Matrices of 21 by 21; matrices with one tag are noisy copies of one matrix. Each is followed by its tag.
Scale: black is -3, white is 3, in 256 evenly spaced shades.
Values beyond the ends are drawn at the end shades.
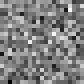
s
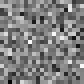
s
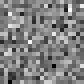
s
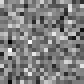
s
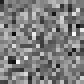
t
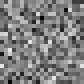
s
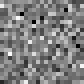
s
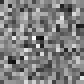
t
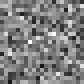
s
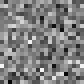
s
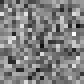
t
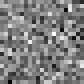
s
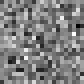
t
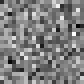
t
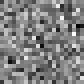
t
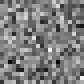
t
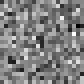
t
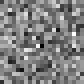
t
